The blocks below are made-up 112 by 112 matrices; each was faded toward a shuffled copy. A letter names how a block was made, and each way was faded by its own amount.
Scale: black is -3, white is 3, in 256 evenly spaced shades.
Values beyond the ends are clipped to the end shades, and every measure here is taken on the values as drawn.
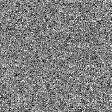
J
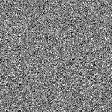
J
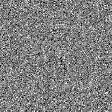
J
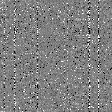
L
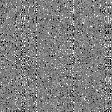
L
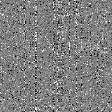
L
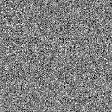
J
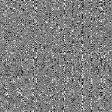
L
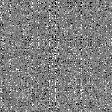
L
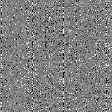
L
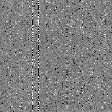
L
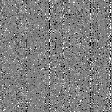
L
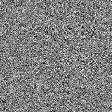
J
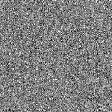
J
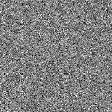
J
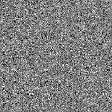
J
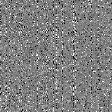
L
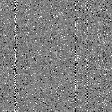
L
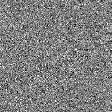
J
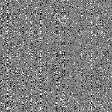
L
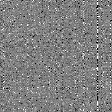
L
